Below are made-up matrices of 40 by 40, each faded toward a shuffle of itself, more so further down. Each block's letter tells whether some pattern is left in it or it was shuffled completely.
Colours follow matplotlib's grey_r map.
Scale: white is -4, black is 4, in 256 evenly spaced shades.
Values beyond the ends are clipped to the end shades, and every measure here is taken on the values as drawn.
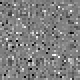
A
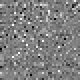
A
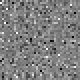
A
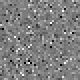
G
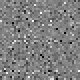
A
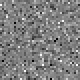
G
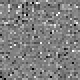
A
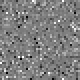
G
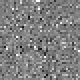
A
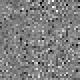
A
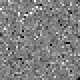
G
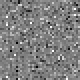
G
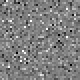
G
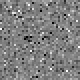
G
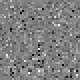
A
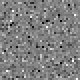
G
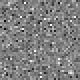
G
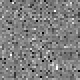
A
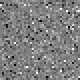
G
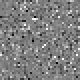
G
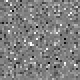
A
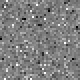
G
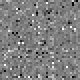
A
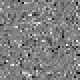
A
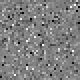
G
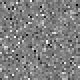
G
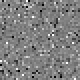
G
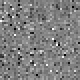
A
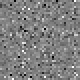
A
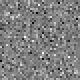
G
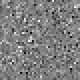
G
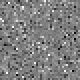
G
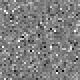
G
